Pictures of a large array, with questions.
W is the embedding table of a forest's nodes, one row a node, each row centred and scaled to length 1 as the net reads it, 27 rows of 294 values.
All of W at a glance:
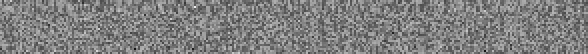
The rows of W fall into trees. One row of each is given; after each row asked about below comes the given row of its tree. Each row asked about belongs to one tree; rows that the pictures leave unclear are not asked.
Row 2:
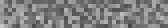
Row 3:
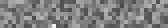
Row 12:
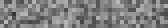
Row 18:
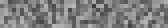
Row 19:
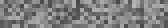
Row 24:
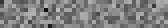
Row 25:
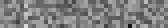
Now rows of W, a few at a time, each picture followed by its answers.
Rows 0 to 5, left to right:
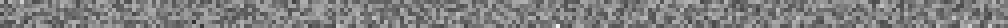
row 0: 19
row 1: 19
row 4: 3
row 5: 3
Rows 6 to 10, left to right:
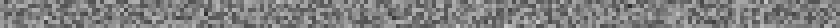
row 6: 25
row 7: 24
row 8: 12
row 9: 2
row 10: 18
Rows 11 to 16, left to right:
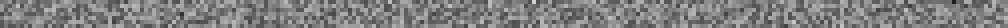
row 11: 19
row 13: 18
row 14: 19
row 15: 12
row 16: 2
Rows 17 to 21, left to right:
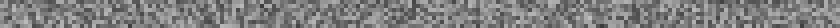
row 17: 2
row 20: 24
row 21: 2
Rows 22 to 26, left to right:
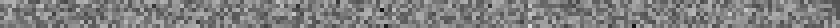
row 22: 3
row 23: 24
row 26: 12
